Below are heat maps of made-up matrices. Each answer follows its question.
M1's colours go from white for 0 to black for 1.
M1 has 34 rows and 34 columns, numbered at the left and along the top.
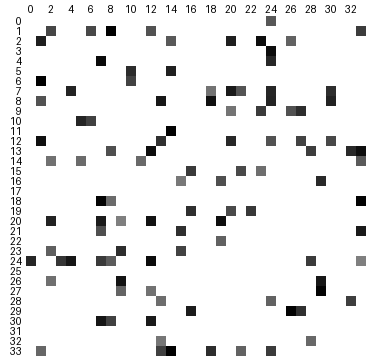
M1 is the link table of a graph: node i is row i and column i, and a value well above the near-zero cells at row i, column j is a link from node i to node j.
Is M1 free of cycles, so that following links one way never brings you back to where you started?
no
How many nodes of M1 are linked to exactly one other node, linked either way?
4
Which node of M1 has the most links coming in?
node 24
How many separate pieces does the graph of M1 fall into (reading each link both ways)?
4
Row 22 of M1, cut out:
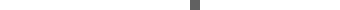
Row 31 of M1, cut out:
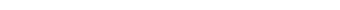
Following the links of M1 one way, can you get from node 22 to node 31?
no
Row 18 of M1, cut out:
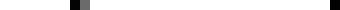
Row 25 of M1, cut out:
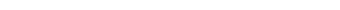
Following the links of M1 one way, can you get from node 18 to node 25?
no
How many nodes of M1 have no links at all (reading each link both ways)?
3
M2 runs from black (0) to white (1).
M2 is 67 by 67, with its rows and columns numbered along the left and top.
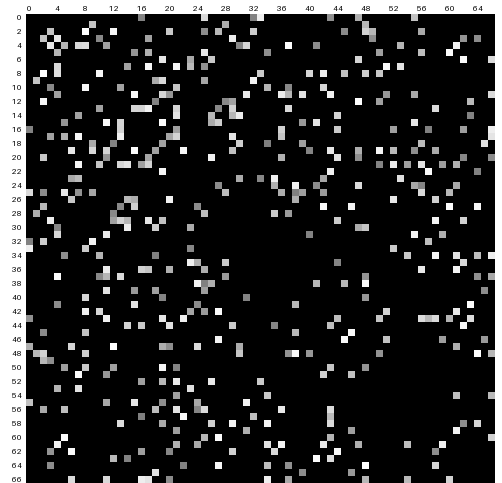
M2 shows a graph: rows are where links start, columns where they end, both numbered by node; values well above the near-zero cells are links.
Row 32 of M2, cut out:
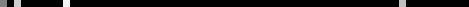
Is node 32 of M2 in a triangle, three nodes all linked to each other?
no
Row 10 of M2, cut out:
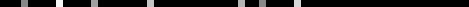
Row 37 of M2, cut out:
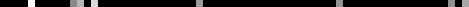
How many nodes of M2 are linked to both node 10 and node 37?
1
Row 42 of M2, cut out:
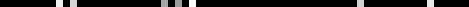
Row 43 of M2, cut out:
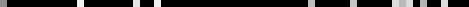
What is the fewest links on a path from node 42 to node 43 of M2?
3
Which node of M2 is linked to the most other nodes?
node 19
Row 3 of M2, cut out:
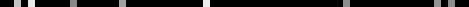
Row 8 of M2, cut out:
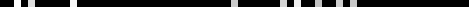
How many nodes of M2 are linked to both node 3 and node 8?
3
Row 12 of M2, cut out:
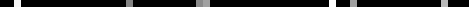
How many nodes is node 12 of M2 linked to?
7
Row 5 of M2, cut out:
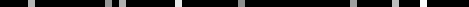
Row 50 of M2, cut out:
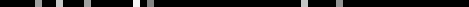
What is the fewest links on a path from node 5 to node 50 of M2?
1
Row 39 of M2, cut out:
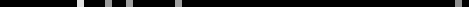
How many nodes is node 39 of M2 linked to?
5
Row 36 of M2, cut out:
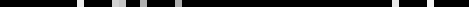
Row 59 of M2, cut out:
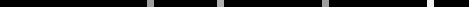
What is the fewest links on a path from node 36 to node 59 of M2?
2
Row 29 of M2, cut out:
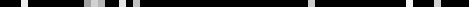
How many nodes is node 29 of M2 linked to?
9
